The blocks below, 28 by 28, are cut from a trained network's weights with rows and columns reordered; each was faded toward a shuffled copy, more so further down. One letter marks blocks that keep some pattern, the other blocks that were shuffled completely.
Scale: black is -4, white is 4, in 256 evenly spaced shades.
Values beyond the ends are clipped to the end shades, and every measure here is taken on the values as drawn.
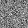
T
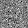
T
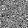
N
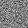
T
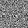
N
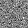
T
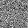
T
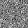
N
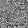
N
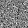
T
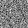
T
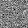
N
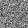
T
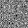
N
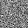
T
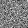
T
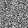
N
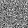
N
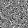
T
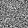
T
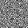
N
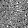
T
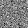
T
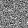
T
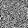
N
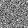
T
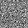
T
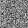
N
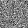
T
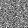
T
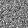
T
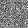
N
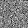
T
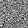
N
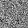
T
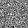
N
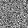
T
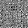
N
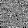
N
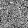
T
